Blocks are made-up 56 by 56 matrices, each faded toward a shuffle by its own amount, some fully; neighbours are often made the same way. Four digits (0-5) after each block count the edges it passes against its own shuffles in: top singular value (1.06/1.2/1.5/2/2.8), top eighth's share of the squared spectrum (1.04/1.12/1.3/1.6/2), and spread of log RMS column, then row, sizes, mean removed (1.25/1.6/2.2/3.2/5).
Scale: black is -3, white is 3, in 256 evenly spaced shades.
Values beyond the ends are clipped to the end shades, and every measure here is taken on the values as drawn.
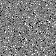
0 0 0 0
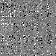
2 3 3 2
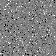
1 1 1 0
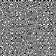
4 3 1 1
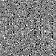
3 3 1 0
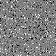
3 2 1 0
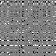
5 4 2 3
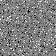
0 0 0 0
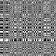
5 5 4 4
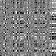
5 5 3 3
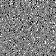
3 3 1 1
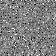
3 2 0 1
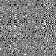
4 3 2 2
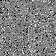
2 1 0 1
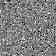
3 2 0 0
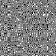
4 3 2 2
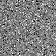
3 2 0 0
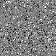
3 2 1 1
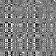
5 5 3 3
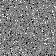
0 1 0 0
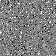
0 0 0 0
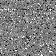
2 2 0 1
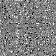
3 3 1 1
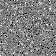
0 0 0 0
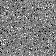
0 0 0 0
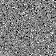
2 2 0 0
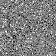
2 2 0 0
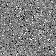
0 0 0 0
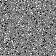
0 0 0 0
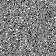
1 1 0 0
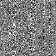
1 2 3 0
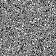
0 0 1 0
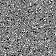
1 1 0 0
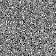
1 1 1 0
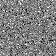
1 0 0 0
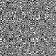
4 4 2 2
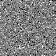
1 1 0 0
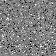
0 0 0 1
